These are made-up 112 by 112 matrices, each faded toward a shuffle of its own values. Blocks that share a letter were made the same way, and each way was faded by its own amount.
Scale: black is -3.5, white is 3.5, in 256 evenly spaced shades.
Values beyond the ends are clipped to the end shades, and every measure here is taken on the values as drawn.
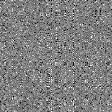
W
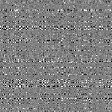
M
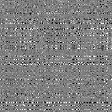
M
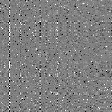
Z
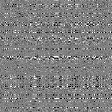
M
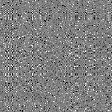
Z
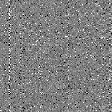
W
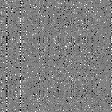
Z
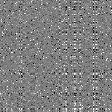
Z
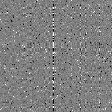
Z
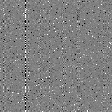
Z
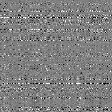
M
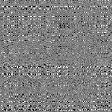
M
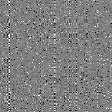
Z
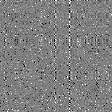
Z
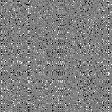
Z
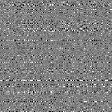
M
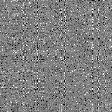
W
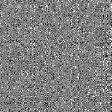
W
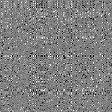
Z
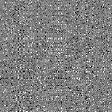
W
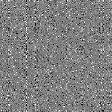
W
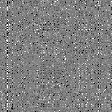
Z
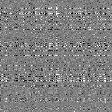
M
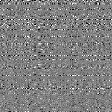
M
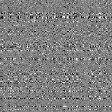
M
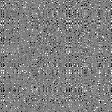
Z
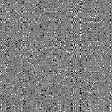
Z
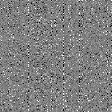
W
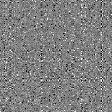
W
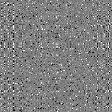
Z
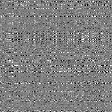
M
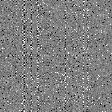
W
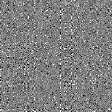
W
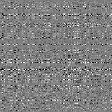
M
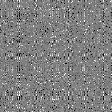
Z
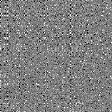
W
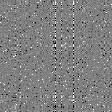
Z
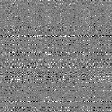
M
